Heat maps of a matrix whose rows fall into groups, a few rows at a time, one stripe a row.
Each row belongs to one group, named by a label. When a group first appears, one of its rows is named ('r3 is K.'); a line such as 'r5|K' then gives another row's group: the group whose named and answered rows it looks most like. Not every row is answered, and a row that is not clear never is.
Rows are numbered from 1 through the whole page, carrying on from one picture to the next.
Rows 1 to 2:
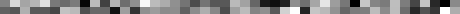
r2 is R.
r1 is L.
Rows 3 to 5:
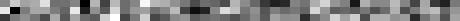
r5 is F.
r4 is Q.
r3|L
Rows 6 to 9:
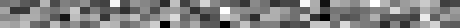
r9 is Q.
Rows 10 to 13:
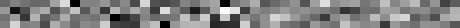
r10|F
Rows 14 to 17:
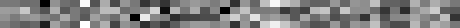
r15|Q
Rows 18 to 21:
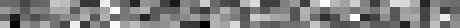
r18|F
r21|Q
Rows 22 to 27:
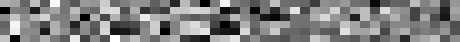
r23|F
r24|L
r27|Q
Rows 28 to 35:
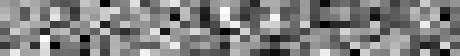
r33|L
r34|R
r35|L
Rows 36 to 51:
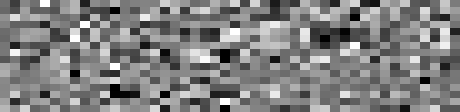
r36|L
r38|L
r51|Q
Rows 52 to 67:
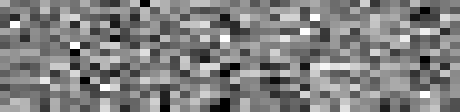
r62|R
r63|L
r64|F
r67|Q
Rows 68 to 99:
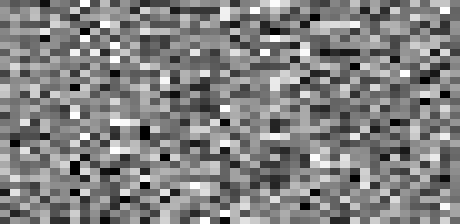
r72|L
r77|L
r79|R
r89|Q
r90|Q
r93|L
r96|Q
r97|R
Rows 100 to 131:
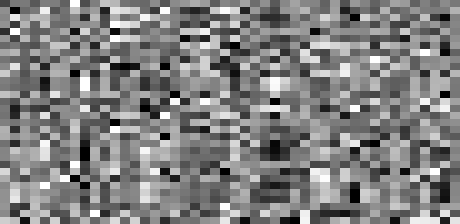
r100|F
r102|L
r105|Q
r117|R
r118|Q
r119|Q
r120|L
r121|L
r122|L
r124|Q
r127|L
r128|L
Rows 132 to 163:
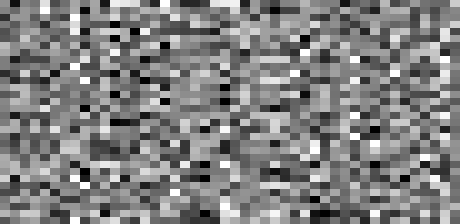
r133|L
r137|R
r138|Q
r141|F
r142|R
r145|R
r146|Q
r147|L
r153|R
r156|L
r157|Q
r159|R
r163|F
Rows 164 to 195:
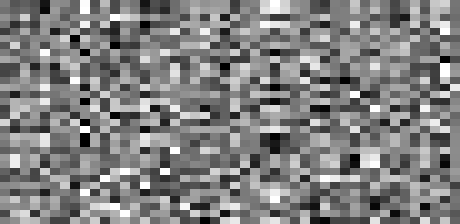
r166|Q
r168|R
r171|L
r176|L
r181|Q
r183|L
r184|L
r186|L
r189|F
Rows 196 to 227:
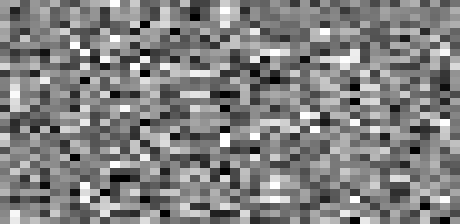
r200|F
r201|Q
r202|F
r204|F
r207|L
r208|L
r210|L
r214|R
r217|F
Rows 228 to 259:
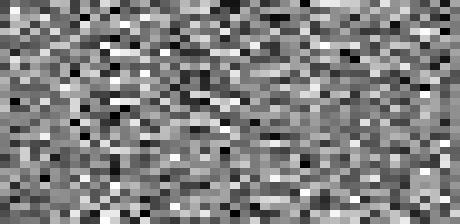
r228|F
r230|L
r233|R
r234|F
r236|L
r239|Q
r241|R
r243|Q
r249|Q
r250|R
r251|R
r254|Q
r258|F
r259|F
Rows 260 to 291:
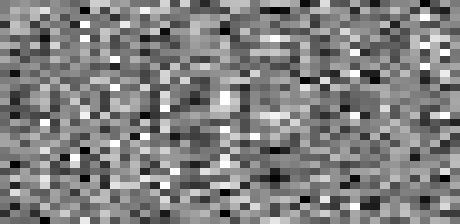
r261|L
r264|Q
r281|L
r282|F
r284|R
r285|L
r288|R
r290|F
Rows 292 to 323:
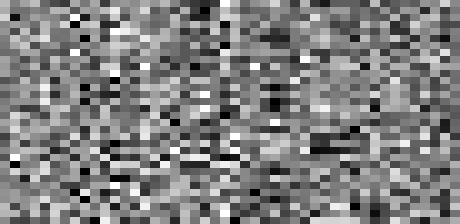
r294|Q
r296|Q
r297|L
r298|Q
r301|F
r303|R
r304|L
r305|R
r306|L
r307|F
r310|L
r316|L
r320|L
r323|F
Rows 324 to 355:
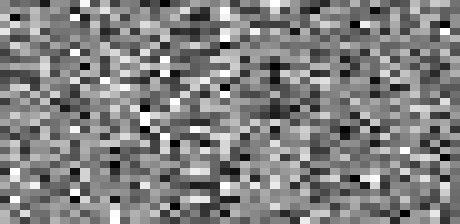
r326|Q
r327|L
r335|F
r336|Q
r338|R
